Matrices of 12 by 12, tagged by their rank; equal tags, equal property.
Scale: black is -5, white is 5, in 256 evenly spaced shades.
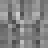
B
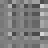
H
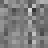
B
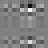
H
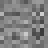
B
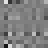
B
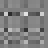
H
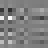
H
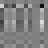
H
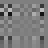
H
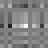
H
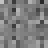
B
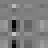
H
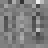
B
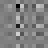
H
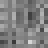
B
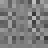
B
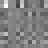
B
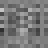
B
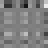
H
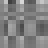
H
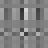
H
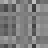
H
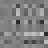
B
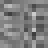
B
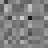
B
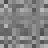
B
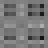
H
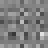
B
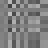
H
